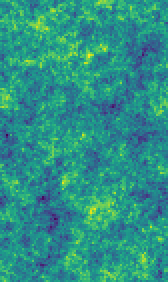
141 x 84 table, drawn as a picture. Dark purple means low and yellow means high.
Grain: blotchy. Histogram: bell-shaped. Average level on the scale: 50%. Mirror symmetry: none. Stripes: none. Slope: none.
